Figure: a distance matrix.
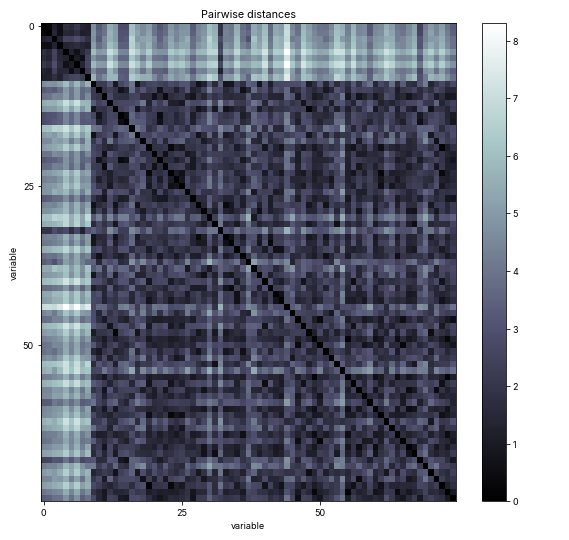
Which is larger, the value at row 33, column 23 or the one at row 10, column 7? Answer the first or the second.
the second
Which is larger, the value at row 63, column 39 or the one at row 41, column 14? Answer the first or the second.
the first
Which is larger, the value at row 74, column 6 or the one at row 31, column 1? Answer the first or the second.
the second
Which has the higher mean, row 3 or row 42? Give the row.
3
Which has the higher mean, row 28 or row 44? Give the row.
44
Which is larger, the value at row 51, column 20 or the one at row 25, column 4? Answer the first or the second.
the second
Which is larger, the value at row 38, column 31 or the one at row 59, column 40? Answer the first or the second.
the second
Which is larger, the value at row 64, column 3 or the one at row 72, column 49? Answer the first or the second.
the first
